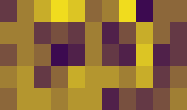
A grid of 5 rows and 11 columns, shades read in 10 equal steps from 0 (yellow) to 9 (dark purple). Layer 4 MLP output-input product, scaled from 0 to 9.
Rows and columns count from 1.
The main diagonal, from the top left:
7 4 5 5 3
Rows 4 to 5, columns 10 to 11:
7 5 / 6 4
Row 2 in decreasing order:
8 7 7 7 6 6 5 4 4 4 2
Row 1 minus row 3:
1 0 -3 -9 -7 1 -3 -8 8 -3 -2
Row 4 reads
4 3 7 5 2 3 3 4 2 7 5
